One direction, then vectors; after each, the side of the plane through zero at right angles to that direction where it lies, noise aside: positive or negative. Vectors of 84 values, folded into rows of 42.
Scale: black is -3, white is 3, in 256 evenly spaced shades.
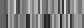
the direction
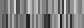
positive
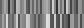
negative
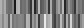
negative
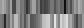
negative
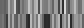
positive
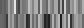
positive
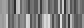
negative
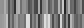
negative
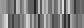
negative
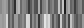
negative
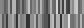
positive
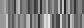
negative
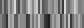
positive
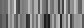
positive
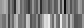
negative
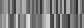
negative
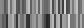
positive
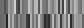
positive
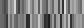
positive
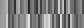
negative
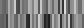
positive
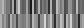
negative
